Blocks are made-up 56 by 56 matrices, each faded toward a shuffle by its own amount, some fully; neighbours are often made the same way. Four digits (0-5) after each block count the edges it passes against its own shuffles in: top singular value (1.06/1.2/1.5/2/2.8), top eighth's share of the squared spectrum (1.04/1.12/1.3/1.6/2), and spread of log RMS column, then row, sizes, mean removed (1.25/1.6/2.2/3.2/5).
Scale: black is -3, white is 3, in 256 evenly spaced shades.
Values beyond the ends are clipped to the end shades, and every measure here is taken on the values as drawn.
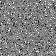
0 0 0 0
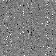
1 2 2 0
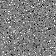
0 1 1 0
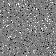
0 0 0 0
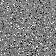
0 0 0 0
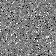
0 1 0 0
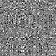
4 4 2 2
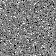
0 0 0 0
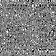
3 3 1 1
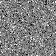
0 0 0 0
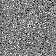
0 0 0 0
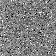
0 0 0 0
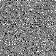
1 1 0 2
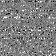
1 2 0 3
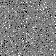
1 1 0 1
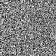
2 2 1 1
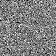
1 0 0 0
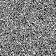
1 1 0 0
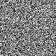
2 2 0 0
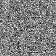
2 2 0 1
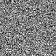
3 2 1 1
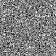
3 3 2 1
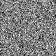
1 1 0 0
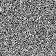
1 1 0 0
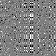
5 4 3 2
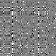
4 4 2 2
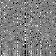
4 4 2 1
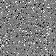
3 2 0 0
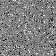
2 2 0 0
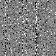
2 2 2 0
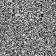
3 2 1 1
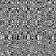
4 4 3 3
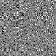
4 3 2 1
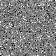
1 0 0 0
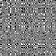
5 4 3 3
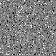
3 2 1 1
